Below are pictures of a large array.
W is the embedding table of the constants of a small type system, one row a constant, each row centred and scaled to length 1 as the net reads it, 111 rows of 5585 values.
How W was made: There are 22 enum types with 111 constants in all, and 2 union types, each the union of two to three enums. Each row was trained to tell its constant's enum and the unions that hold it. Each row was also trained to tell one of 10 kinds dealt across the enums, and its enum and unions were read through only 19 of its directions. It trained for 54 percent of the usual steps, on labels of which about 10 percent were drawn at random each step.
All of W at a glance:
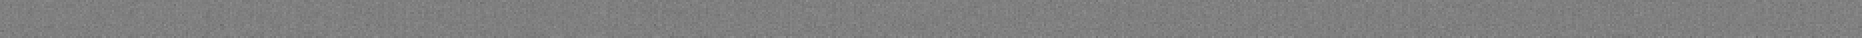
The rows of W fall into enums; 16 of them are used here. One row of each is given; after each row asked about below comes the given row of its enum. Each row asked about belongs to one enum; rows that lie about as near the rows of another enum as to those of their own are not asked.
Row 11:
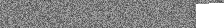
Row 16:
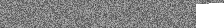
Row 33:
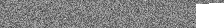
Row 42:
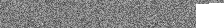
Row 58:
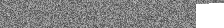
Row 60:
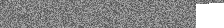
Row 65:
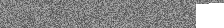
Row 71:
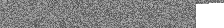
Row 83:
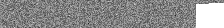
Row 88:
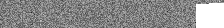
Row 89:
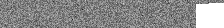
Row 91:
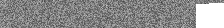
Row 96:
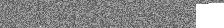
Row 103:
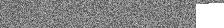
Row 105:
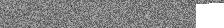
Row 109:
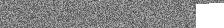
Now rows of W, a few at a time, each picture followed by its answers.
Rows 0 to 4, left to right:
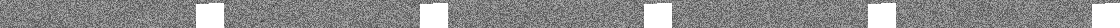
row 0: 105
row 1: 109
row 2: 71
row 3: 65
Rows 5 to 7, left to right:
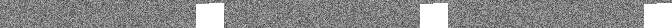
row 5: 58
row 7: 105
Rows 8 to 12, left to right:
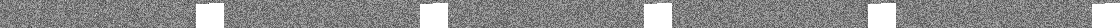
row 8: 91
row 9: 96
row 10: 105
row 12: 89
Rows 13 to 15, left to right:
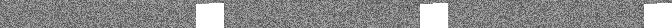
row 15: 58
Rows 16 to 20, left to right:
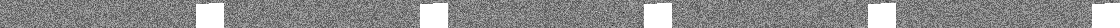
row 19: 58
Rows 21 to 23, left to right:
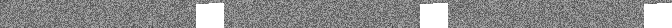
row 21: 60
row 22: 71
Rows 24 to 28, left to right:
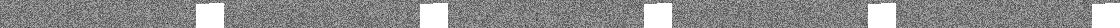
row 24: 65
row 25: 65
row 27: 91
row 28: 58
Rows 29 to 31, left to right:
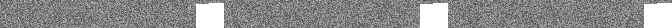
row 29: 33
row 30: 96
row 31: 65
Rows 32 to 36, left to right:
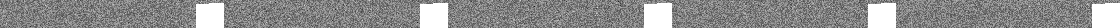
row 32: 96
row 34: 58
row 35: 71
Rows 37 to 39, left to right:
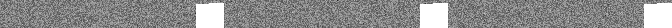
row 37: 33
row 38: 60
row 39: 33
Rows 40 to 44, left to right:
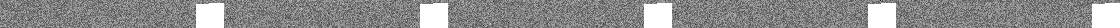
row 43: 91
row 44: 33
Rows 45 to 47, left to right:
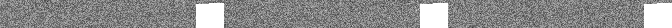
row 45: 16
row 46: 33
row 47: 71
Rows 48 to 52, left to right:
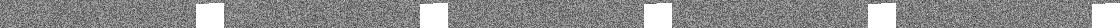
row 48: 71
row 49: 88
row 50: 83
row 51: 96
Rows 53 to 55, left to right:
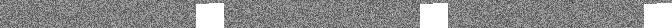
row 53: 109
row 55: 105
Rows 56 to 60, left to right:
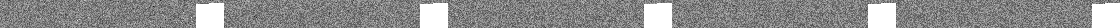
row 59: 83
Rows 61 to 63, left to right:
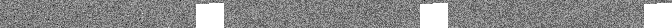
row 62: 89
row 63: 58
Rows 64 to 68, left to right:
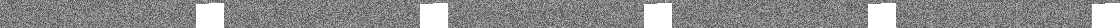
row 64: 11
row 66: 83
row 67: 60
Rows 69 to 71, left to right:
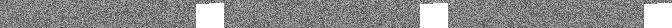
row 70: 42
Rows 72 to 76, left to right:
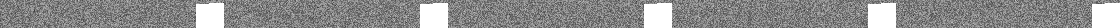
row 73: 96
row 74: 89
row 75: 91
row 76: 103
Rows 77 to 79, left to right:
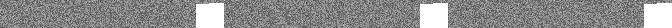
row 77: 89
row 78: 83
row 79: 60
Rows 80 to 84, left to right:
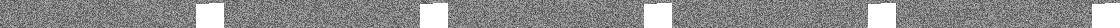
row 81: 88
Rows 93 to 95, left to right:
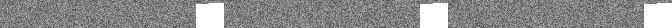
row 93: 33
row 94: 89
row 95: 60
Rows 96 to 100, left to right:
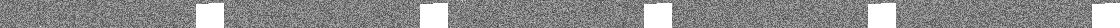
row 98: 60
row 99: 16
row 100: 71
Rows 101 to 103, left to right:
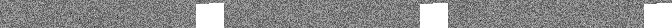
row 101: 88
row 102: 105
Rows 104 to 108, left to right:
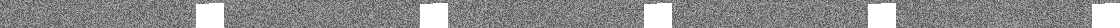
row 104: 105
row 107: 65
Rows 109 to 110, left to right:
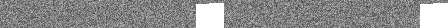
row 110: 96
